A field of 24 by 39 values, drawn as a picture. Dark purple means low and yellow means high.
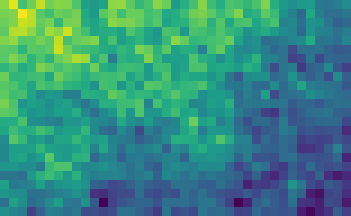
Slope: up to the top left. Ninth with the highest average: top left. Mirror symmetry: none. Ninth with the lowest average: bottom right. Odd rows or columns: none.
